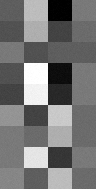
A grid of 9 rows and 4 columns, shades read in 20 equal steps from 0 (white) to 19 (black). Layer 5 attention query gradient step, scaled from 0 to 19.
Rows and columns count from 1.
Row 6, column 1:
8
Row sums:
46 44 47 41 41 37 38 37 37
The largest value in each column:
14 14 19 12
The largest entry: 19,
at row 1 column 3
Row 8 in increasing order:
2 10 10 15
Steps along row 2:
down up down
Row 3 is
10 13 12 12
